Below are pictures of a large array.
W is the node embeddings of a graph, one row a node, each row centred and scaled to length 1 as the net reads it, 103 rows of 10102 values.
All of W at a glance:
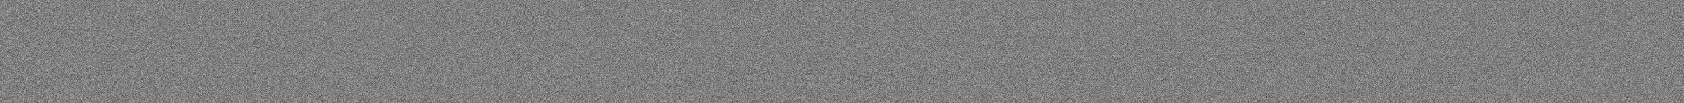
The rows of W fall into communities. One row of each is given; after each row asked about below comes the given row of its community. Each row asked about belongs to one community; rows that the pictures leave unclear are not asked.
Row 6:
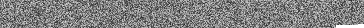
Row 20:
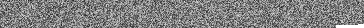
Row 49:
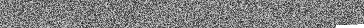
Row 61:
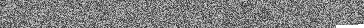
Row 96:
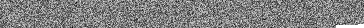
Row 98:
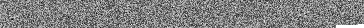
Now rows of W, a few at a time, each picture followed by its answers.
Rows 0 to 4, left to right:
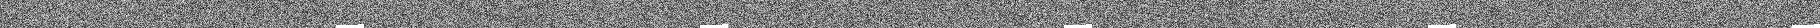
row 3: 98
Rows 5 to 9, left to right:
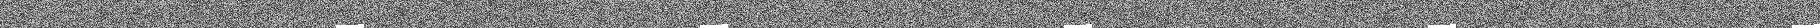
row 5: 61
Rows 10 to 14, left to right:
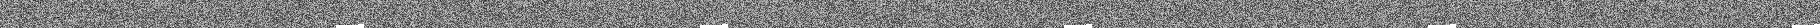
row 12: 61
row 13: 49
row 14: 20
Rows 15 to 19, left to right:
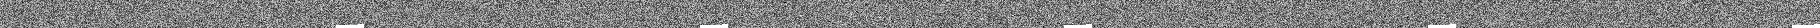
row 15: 49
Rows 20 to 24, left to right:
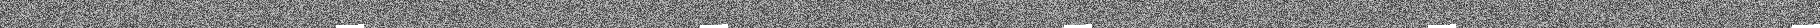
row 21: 49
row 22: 6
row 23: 96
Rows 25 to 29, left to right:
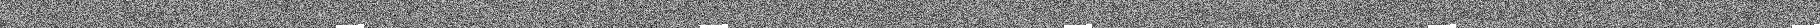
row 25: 96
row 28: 61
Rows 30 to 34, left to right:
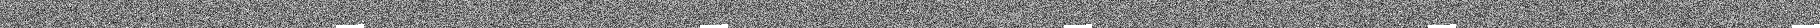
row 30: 6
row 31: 96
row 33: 20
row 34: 61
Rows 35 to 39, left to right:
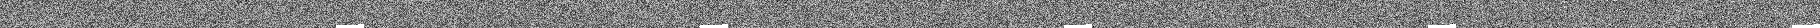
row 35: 49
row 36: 20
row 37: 98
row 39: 6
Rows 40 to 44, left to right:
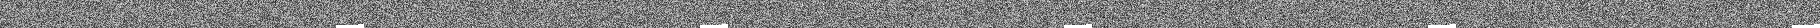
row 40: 20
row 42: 61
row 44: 96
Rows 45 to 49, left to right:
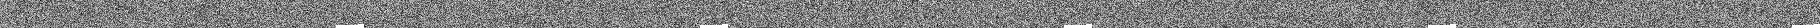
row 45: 49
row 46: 61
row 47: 20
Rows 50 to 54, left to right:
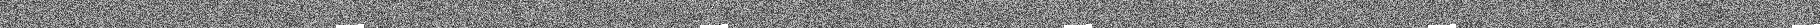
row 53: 96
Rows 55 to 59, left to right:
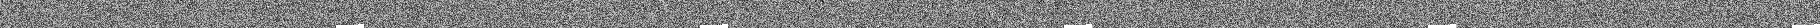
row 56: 20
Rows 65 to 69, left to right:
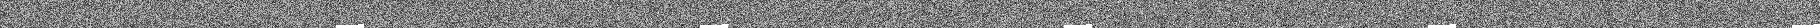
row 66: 49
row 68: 98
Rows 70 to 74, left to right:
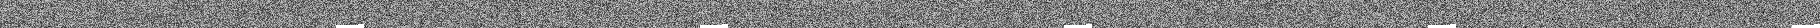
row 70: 61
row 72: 20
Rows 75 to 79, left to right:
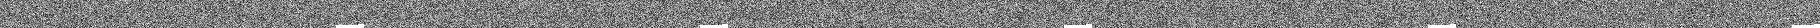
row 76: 61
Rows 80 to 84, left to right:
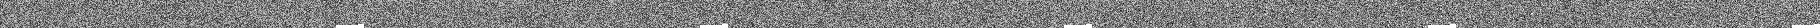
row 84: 98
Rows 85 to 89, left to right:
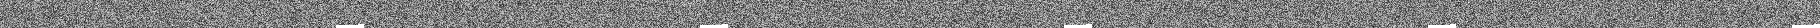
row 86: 49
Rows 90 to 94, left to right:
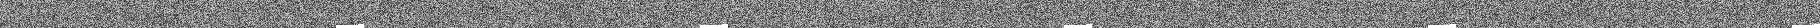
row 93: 49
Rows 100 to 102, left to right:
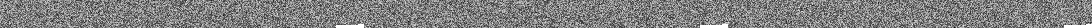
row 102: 20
